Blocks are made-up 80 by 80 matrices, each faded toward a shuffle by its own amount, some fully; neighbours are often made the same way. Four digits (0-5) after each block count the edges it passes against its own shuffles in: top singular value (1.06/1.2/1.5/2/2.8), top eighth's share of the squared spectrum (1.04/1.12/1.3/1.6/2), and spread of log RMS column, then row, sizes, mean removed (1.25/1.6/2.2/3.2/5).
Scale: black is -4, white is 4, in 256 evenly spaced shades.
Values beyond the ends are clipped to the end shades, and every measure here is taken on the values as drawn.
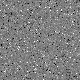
0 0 0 0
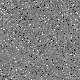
0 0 0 0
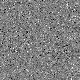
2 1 0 0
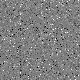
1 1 0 0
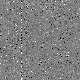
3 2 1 0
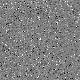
0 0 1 0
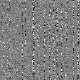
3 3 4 0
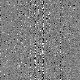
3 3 3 0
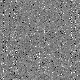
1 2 2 0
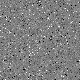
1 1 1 0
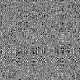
4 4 2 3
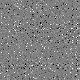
3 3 1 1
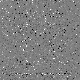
3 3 1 1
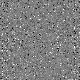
1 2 2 0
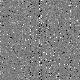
2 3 2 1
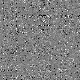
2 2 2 2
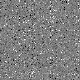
1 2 2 1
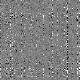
3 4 3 2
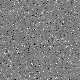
0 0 0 0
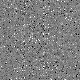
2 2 1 1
